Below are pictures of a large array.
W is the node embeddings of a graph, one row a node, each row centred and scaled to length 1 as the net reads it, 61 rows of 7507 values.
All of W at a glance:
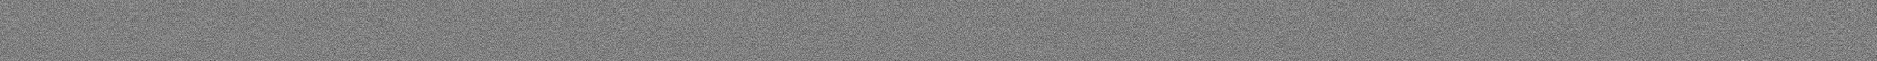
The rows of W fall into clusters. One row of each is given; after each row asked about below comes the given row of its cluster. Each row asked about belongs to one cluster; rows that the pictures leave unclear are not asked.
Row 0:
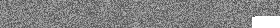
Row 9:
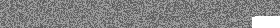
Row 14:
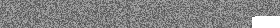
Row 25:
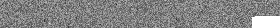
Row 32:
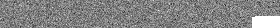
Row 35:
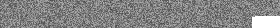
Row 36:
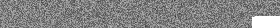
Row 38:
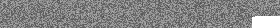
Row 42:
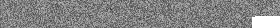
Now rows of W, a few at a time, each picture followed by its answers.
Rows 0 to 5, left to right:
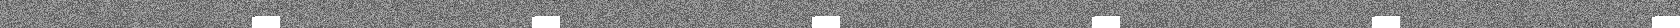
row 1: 9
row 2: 35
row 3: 25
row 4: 25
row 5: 0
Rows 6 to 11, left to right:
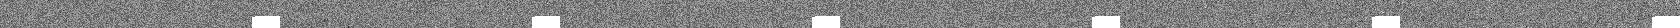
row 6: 35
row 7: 25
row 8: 14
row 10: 9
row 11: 38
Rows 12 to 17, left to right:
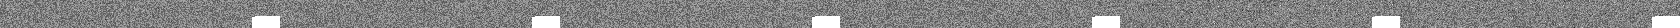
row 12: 14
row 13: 25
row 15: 32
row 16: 25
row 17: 0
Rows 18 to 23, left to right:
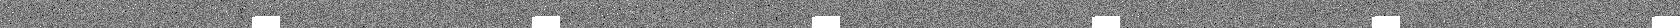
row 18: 38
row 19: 38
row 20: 38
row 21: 32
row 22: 9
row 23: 25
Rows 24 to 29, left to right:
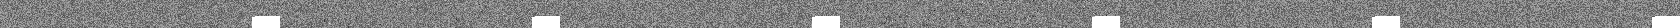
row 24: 36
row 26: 38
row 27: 35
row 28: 14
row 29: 14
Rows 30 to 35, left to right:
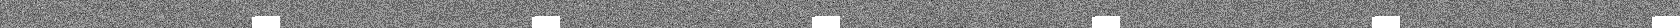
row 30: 42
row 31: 9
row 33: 0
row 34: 9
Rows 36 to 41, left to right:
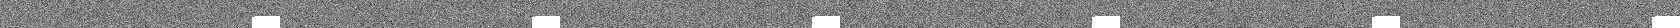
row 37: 36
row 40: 0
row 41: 42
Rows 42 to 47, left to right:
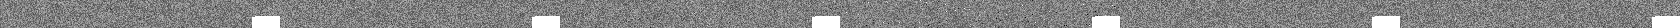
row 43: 36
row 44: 35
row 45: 0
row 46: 36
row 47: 42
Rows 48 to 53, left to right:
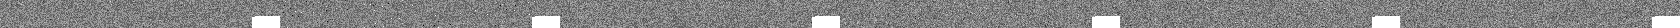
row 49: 9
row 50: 0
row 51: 35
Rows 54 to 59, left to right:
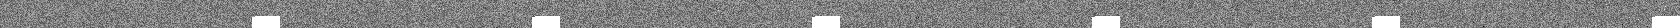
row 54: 35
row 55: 14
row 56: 32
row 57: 25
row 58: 9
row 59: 38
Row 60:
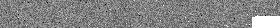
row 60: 0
